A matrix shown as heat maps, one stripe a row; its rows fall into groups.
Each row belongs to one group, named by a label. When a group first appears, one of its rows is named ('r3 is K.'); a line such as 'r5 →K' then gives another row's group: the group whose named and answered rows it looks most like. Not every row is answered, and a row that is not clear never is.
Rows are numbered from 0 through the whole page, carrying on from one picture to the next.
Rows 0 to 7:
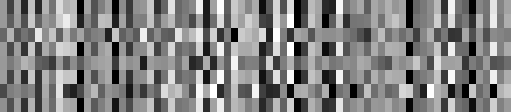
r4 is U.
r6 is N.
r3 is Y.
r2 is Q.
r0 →Y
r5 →Y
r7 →Y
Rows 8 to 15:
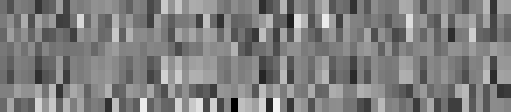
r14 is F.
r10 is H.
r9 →H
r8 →N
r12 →N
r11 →U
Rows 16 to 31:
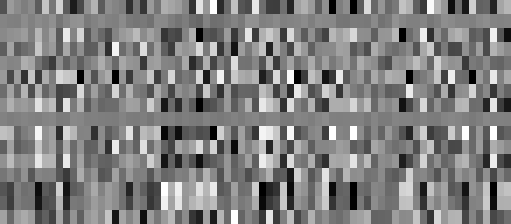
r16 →N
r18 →F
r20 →U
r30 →N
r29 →N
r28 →H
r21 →Y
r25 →F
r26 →Q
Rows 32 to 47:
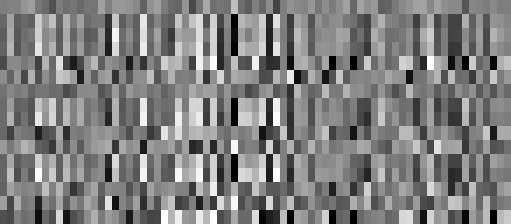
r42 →U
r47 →N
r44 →Q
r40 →Q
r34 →Q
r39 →Q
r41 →N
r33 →Q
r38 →H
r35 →Q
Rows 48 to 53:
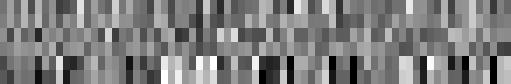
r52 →N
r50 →U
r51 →F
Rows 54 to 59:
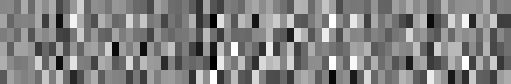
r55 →F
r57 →U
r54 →H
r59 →N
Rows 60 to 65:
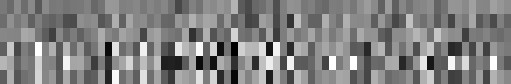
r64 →F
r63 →Q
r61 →H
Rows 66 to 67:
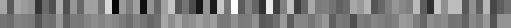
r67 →N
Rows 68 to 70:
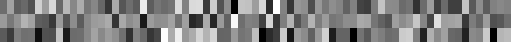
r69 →U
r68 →Q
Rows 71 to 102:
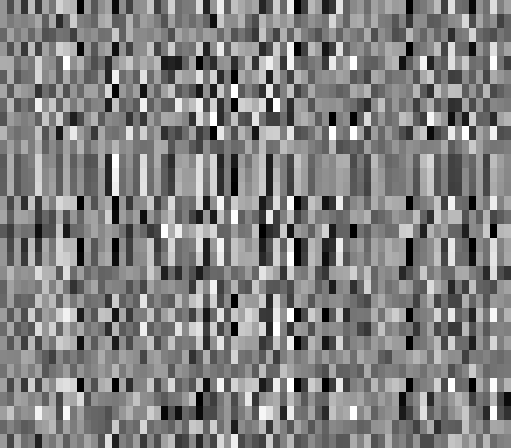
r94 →Q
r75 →F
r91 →N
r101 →Q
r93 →Y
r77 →U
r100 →F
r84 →Q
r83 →Q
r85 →Y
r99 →F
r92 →Q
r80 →F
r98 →Y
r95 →Y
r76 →Q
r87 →N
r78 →Q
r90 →F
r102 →U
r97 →H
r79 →N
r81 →H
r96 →U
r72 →F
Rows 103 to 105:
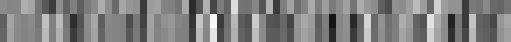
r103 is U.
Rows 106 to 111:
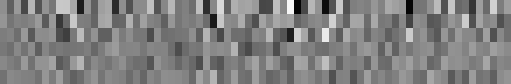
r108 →H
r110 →H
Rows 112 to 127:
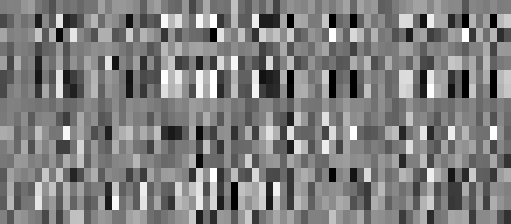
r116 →U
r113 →N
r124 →N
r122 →H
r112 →U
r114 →F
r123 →F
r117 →N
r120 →H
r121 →F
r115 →N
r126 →Q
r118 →N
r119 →H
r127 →F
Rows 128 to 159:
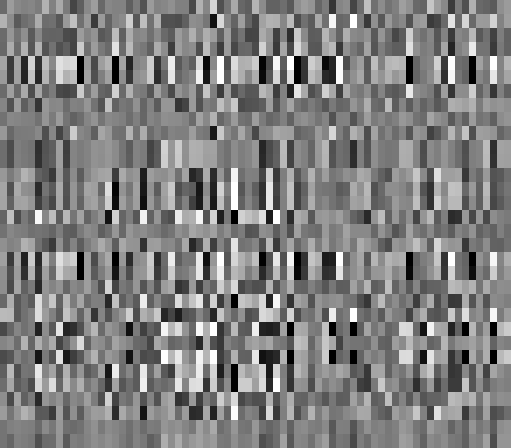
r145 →U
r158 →N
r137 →F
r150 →F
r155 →Q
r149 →Q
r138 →N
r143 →Q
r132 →Y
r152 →H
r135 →U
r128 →N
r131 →H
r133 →Y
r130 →H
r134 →H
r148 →U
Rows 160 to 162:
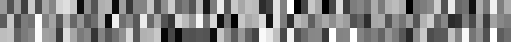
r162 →F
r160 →Y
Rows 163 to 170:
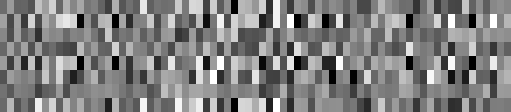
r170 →Q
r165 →U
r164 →Y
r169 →N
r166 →H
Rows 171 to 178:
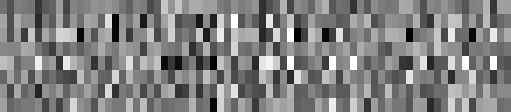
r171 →N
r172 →U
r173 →Y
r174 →U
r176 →H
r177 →U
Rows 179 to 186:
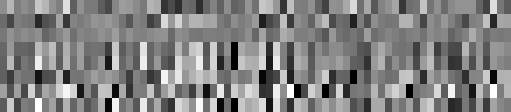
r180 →N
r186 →Q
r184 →N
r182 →Q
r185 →Y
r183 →Q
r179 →F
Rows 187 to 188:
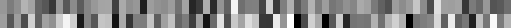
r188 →Y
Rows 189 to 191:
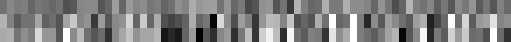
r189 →H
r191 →F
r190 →F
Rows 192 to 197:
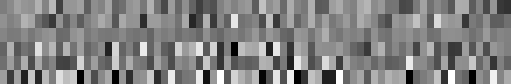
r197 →Y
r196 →H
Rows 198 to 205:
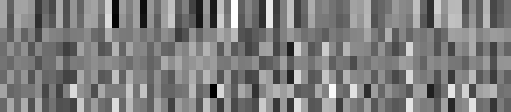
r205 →H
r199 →U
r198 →U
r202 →N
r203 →H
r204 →F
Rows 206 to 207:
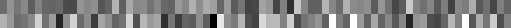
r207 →F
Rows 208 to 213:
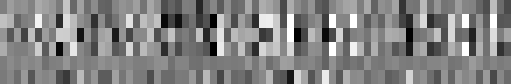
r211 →F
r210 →Y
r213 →H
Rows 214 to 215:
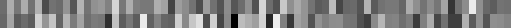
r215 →Q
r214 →H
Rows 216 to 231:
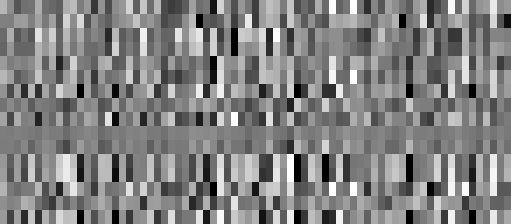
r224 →U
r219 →Q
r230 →U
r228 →Y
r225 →H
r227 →Y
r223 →H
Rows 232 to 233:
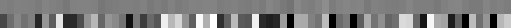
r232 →H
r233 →N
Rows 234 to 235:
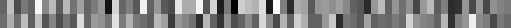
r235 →H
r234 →Q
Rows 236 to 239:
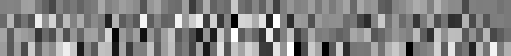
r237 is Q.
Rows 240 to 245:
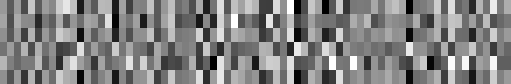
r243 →H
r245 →Y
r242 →Y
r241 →U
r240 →Y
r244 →F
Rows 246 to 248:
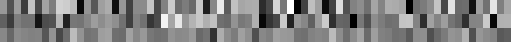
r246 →Y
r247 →N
